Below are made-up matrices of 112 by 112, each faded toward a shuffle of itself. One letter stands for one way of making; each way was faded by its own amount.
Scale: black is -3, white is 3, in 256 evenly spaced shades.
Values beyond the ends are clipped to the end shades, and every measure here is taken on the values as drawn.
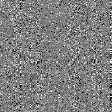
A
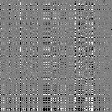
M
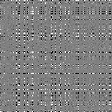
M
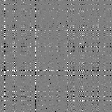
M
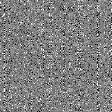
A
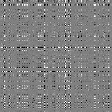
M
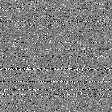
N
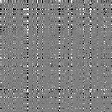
M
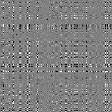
M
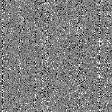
A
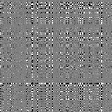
M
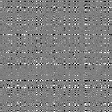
M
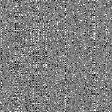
A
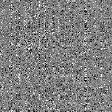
A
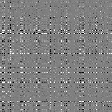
M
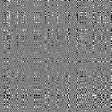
M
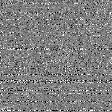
N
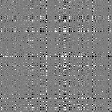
M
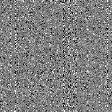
A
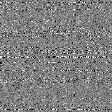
N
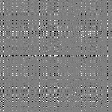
M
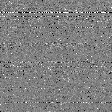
N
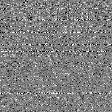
N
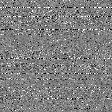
N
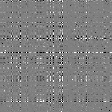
M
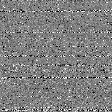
N
